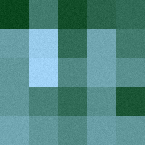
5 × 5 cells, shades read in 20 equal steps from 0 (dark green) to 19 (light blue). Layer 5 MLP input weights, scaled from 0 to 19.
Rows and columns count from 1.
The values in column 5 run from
2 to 11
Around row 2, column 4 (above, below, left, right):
4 13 5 7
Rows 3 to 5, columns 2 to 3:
19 9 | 8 5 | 11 9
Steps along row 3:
up down up down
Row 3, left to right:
11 19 9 13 10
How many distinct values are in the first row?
5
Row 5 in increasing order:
9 11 11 12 13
